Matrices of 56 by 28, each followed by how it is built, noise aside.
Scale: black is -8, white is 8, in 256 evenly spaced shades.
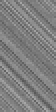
Toeplitz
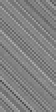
Toeplitz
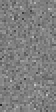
noise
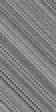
Toeplitz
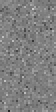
noise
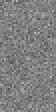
noise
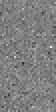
noise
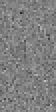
noise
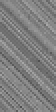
Toeplitz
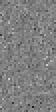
noise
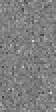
noise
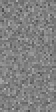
noise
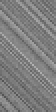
Toeplitz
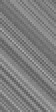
Toeplitz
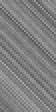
Toeplitz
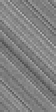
Toeplitz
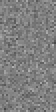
noise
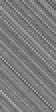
Toeplitz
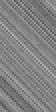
Toeplitz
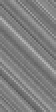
Toeplitz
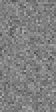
noise
